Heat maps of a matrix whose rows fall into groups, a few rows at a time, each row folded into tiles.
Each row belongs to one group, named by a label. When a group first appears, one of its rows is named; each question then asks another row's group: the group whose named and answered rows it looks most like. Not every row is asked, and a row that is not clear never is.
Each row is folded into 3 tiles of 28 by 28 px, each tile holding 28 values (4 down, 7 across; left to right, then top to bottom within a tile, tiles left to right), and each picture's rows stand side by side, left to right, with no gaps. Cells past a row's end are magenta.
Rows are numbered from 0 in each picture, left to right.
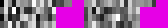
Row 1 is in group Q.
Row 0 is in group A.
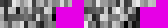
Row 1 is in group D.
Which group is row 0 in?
D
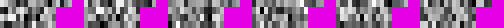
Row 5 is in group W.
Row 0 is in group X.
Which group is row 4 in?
X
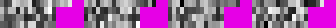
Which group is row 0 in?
D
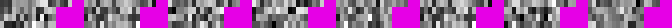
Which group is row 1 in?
A
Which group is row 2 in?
X
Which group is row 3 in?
X
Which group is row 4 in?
Q
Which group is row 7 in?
W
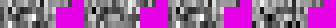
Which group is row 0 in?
Q
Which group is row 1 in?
A
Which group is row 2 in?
Q
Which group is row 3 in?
Q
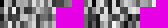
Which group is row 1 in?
D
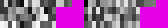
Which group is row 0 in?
W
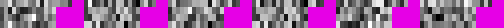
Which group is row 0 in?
Q
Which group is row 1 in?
W
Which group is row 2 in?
W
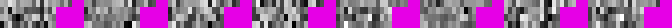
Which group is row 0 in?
Q
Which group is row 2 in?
W
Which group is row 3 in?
W
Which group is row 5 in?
W
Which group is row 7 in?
Q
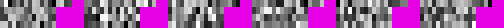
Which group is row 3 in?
X
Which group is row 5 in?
A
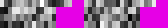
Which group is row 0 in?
X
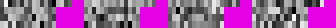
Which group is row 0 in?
W
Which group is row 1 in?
Q
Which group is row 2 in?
A
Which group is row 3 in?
X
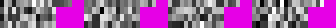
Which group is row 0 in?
A
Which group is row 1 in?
D
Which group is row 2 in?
X
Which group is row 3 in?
D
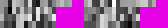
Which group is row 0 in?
D
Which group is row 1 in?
D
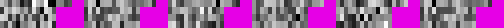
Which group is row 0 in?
X
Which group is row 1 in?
A
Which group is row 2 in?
W
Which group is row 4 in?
X
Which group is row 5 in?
A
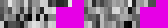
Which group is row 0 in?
X
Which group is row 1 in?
W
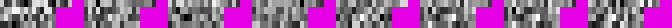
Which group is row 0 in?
X
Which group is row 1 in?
A
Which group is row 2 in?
Q
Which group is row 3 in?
W
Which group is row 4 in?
D
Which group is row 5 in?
Q
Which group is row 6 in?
Q
